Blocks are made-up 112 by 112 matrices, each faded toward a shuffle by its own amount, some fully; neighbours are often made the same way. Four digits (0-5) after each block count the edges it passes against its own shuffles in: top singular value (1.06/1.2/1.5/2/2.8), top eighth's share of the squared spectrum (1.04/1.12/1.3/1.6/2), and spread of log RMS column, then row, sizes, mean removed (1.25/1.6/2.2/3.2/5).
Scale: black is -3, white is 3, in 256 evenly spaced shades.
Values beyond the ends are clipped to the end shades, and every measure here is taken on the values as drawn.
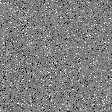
1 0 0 0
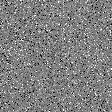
0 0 0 0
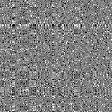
5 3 3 3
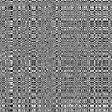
5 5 4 4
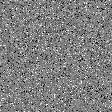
2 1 0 0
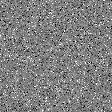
2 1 0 0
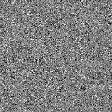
3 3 1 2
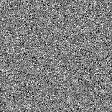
3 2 0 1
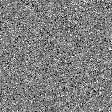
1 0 0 0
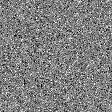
0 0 0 0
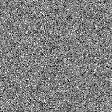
3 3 1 1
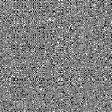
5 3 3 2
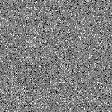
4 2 1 1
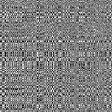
5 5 4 4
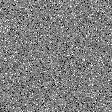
1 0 0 0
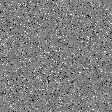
0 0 0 0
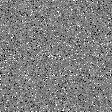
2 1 0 1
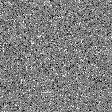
1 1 0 0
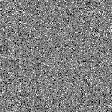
3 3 1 1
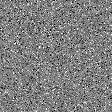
1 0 0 0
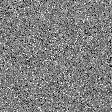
0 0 0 0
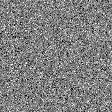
0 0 0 0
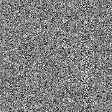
1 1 3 0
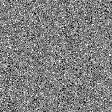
0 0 1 0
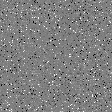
3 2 0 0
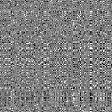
5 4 3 3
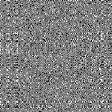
5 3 2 2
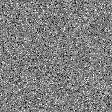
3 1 0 0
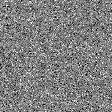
3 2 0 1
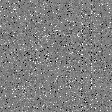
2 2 1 1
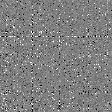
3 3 2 2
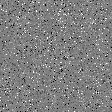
0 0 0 0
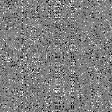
4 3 2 1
